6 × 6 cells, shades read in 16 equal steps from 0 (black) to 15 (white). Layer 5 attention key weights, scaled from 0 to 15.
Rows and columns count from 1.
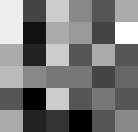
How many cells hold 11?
1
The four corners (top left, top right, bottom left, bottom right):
14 10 10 8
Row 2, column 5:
4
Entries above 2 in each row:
6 5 5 6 5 4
